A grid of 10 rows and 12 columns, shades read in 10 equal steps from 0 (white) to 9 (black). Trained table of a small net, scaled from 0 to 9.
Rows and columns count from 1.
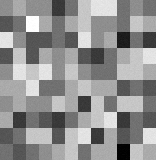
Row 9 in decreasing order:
7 6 6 6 5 5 3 2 2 2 1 1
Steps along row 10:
up down down down down up down same up down up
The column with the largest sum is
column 10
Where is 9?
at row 10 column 10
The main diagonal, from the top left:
4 5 6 3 4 3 7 2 3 9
